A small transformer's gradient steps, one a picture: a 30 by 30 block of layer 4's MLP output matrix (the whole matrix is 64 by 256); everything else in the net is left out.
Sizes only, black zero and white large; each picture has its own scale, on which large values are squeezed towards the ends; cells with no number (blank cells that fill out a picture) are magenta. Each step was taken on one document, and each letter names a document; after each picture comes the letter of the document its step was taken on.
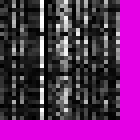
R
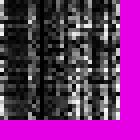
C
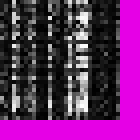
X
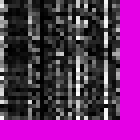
C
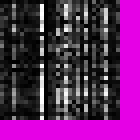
R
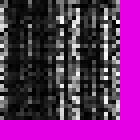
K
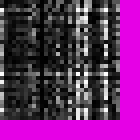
C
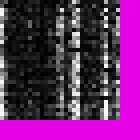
K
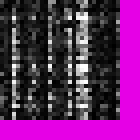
X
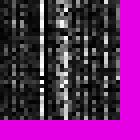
R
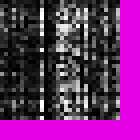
R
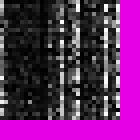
K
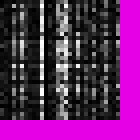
R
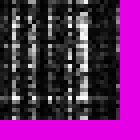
X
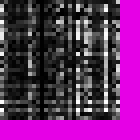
C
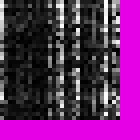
K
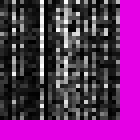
R
